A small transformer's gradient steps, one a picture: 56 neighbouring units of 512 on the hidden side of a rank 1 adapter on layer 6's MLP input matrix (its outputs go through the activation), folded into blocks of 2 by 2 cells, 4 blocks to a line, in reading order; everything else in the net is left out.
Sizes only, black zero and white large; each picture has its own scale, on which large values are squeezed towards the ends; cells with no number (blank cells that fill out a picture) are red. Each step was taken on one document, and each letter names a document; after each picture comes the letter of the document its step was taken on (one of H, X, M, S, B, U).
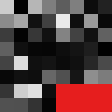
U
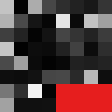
U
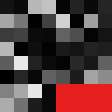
U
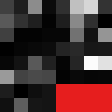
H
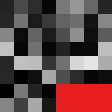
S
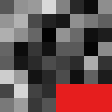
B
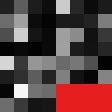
B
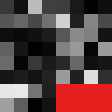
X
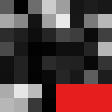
U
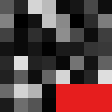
U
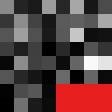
S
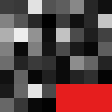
B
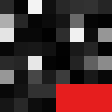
H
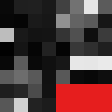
H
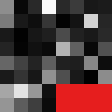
X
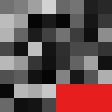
B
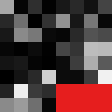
X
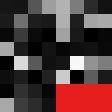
S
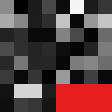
S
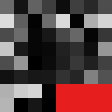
U
